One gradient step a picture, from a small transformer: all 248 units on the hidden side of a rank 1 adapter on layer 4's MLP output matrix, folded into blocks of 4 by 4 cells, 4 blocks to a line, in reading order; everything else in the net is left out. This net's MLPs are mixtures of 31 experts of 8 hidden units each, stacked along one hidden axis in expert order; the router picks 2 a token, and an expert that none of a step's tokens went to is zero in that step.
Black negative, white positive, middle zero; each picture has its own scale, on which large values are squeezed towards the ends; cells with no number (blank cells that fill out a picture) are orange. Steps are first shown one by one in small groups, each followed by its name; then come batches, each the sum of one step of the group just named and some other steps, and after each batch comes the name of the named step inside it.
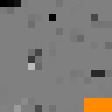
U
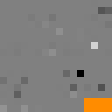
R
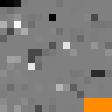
U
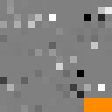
R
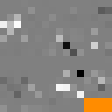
R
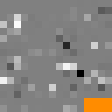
R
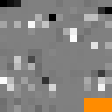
U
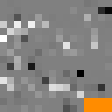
R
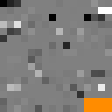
U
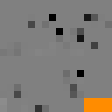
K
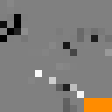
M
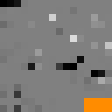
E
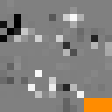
M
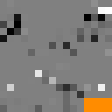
M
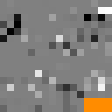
M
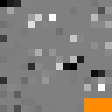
E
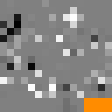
M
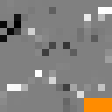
M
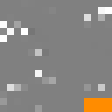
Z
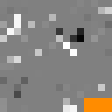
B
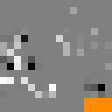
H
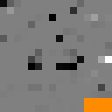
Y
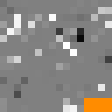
B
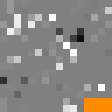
B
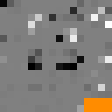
Y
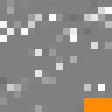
Z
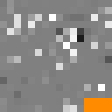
B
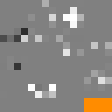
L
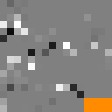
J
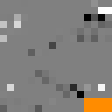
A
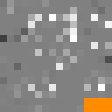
L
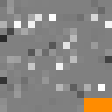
J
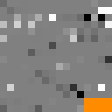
A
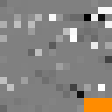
A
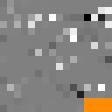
A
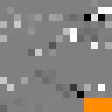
A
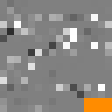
J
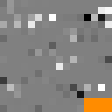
A
